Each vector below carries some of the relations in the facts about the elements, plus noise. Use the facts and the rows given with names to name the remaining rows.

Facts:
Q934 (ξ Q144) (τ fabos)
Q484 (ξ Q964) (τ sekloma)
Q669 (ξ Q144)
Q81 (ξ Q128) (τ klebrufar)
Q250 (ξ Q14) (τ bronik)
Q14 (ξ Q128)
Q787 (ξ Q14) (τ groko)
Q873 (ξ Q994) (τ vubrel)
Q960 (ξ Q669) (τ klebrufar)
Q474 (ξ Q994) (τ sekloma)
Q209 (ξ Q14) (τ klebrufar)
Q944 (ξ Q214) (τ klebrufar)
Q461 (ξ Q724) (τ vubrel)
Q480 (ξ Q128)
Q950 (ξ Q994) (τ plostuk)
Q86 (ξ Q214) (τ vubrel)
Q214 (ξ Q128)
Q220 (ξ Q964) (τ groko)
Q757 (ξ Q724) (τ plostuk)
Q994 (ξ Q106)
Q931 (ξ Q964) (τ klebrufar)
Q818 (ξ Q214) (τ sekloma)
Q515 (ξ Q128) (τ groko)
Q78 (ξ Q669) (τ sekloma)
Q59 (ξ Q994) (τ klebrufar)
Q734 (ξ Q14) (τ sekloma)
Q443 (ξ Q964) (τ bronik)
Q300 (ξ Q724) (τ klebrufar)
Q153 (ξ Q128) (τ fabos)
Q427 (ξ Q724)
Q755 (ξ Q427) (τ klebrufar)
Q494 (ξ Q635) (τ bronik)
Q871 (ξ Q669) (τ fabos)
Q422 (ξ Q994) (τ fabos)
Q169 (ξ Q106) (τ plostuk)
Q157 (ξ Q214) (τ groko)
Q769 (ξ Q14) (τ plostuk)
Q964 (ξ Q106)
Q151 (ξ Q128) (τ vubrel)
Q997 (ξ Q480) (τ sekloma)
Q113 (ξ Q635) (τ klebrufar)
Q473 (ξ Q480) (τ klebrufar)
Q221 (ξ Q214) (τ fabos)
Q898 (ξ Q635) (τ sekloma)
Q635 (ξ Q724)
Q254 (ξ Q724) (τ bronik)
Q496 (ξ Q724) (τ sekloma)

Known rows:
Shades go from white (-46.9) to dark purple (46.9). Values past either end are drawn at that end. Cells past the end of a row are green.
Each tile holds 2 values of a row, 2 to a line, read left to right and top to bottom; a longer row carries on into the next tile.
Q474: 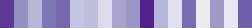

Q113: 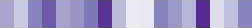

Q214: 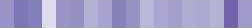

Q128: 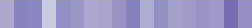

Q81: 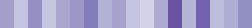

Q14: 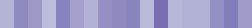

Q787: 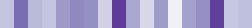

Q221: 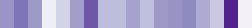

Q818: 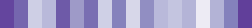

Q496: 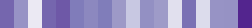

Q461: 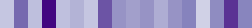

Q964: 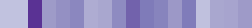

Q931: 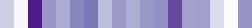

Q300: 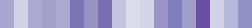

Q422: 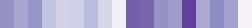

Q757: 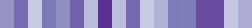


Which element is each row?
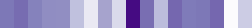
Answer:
Q950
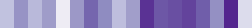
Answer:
Q871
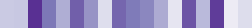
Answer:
Q220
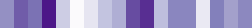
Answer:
Q873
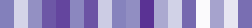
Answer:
Q484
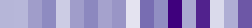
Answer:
Q960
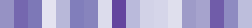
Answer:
Q157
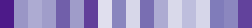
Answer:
Q997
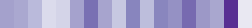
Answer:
Q153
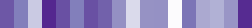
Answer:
Q898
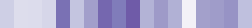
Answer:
Q250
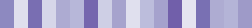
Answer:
Q473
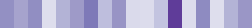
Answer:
Q944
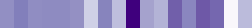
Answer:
Q169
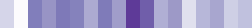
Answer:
Q443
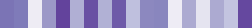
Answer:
Q734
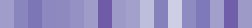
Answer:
Q635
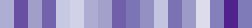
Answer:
Q151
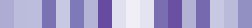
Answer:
Q755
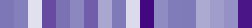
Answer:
Q78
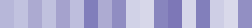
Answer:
Q209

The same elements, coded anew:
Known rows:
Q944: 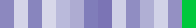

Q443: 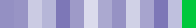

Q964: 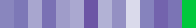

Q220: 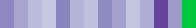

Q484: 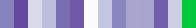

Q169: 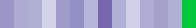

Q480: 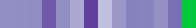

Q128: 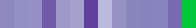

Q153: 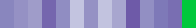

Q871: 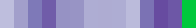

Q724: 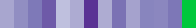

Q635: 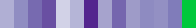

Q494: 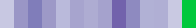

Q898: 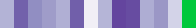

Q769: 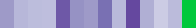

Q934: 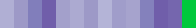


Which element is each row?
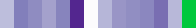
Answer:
Q78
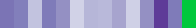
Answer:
Q422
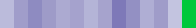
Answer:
Q254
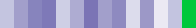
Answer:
Q461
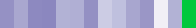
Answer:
Q86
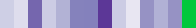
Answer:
Q960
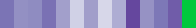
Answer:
Q221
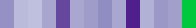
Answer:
Q787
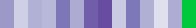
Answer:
Q209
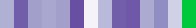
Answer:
Q496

